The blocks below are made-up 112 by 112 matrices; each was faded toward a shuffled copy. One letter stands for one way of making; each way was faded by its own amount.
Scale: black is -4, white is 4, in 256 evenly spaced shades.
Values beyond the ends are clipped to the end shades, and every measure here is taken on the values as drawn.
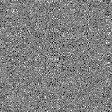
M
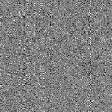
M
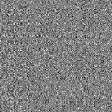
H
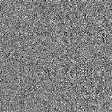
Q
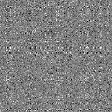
M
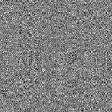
H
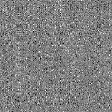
M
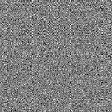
H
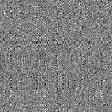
M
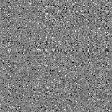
Q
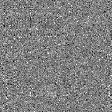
Q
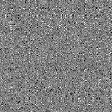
M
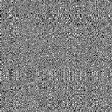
H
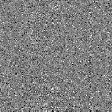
Q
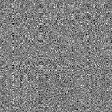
H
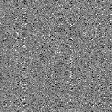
M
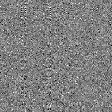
Q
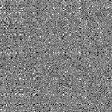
M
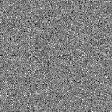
Q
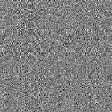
H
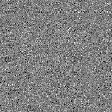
Q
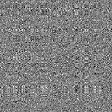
H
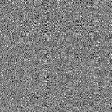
H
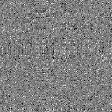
M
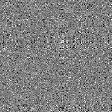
M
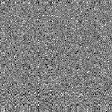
H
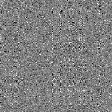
M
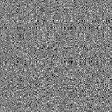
H
